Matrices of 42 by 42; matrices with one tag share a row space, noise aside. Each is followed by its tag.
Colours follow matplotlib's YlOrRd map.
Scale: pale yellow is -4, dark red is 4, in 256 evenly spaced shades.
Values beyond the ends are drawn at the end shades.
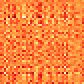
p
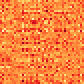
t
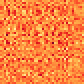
p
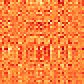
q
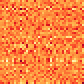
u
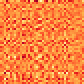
p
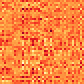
t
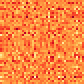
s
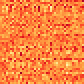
u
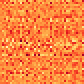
u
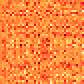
u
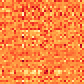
t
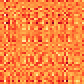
p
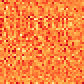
p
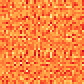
u
